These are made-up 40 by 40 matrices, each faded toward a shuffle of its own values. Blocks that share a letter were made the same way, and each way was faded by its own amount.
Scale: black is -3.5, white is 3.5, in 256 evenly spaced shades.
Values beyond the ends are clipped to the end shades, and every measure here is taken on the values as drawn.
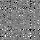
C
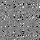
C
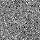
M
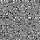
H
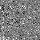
M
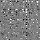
C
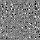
C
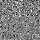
M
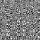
H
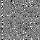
C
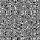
H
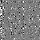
C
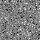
M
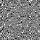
H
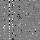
C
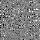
C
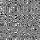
H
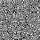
M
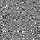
H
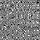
H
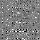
C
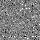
M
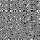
H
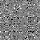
H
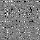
C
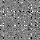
C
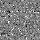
M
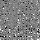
C
